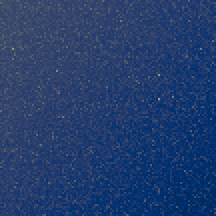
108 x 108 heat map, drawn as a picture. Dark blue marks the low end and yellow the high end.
Neither half mirrors the other. The bottom right is the ninth with the lowest average. There is an overall slope up to the top left. No row or column stands out.
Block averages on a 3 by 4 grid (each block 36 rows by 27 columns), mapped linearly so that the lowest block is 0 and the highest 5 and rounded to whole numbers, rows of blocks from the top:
5432 / 4321 / 3210
